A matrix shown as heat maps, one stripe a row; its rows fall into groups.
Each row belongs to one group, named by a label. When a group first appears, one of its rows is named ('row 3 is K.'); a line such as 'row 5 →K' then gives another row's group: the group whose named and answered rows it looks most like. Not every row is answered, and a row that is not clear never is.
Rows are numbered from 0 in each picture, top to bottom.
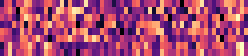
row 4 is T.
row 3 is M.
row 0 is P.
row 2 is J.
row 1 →T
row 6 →P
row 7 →P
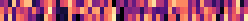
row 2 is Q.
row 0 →M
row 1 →Q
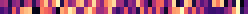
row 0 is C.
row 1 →M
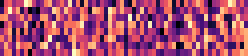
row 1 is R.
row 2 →C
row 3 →R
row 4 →R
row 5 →Q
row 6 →C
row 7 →R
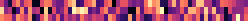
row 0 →M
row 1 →T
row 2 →C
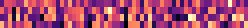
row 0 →P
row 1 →Q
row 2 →R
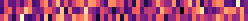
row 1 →P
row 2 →T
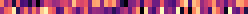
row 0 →Q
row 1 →P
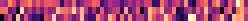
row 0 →J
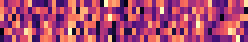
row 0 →Q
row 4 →P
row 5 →M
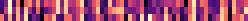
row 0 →R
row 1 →R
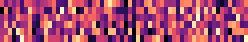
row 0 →Q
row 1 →M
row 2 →C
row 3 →M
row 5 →T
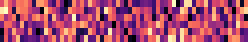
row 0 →C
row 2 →J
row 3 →T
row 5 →M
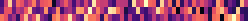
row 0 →P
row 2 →J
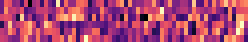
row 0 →R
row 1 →T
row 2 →T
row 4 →J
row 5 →J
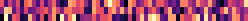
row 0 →Q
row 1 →R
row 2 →M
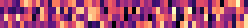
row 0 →J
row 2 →C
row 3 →T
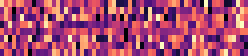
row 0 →C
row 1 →R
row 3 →P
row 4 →Q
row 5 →M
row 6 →J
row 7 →R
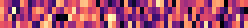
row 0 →T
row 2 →Q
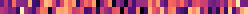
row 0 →M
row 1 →T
